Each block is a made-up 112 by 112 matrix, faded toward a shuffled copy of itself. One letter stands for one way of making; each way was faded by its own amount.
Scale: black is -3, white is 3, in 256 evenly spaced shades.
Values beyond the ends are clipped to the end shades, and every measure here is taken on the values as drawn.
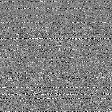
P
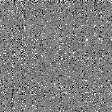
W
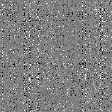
W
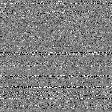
P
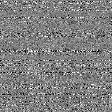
P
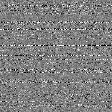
P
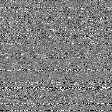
P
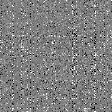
W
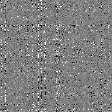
W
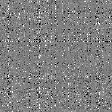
W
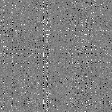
W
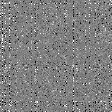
W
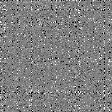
W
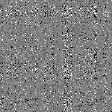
W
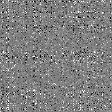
W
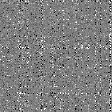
W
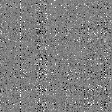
W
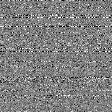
P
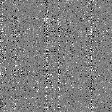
W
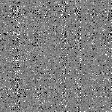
W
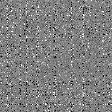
W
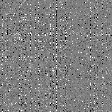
W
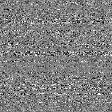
P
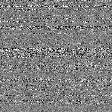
P
